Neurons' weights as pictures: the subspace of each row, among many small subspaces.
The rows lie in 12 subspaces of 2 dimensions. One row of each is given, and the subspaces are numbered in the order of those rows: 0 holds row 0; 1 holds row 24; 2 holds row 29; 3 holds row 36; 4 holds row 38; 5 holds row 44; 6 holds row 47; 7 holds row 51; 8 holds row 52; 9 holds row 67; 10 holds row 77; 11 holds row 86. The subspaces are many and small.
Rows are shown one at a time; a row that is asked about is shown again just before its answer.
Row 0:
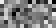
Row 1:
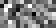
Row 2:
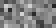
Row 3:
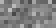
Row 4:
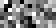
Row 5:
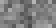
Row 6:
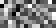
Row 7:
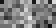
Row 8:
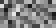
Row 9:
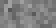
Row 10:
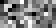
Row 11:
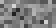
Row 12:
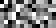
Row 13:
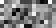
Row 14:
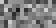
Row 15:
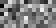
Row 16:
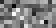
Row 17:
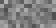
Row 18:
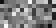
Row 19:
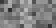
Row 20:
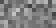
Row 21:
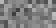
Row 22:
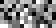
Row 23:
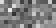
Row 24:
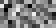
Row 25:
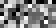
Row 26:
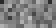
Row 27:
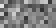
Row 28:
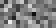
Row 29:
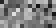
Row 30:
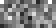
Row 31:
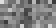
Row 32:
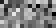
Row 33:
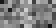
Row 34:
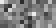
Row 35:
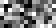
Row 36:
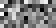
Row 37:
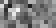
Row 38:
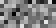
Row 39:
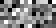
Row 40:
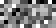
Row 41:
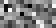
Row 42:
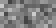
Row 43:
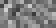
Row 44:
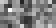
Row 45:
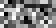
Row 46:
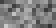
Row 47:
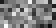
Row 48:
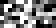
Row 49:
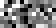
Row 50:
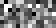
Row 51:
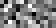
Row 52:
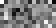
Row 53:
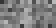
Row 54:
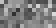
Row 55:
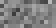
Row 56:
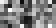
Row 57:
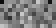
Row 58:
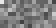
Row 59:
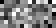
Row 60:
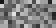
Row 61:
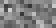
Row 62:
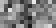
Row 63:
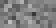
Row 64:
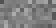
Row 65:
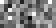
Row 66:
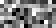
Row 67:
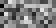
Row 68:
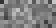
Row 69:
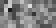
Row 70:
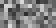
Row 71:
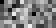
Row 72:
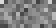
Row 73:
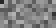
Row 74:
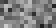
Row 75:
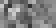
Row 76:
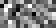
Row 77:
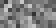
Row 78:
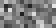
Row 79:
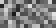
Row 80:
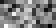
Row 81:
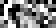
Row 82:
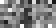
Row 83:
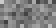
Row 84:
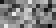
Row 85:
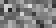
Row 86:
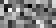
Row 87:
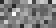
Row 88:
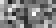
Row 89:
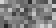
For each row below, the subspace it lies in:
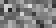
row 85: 11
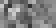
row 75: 8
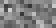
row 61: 11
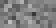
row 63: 7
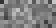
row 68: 8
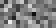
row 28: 7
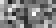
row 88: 9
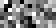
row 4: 10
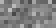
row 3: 4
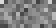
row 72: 10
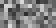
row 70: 5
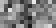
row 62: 8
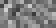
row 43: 1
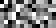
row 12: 7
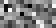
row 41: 11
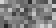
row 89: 6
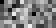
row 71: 3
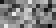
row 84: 2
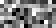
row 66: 9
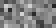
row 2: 11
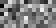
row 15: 3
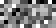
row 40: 4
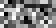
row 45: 9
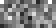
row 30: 10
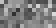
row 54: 2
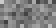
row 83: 5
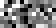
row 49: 3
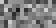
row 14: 11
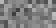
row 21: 6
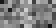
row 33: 0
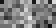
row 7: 8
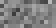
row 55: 3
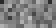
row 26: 10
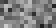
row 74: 6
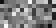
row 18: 6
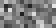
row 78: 11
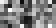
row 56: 5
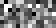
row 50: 2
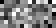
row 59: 0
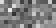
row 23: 4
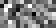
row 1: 1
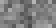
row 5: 8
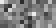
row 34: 1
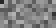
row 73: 7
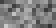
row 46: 2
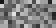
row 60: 1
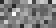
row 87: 4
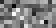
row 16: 9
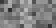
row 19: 0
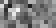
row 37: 8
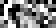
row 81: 0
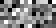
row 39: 4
